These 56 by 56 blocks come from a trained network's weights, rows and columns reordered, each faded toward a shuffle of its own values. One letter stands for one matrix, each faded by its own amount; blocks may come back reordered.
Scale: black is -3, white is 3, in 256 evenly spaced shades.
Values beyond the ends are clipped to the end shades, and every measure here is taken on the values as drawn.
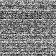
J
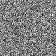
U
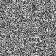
U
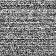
J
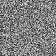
U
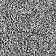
U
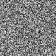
U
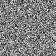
U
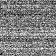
J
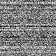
J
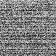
J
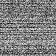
J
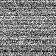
J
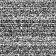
J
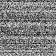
J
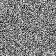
U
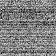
J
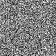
U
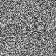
U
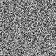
U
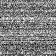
J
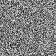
U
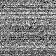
J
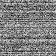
J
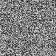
U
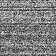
J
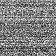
J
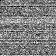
J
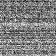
J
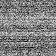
J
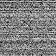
J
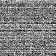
J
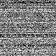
J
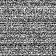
J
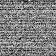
J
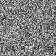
U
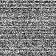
J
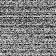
J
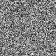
U
